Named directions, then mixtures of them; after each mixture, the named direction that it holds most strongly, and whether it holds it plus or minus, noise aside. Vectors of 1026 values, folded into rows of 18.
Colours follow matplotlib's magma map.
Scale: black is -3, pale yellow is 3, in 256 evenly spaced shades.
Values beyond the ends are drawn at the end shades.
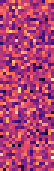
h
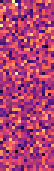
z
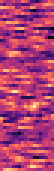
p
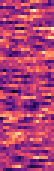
p, minus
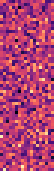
h, minus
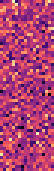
z, plus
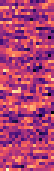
p, plus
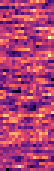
p, minus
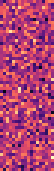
h, plus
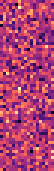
h, plus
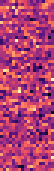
h, plus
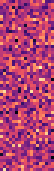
h, minus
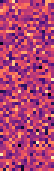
h, plus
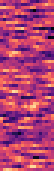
p, plus
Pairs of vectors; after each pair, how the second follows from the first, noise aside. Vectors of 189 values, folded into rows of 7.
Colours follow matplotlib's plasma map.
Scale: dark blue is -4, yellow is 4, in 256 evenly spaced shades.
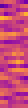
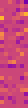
partly zeroed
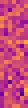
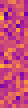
reversed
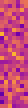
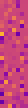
partly zeroed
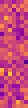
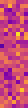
reversed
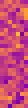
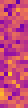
reversed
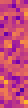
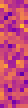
reversed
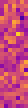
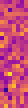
reversed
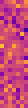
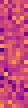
reversed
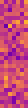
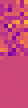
partly zeroed
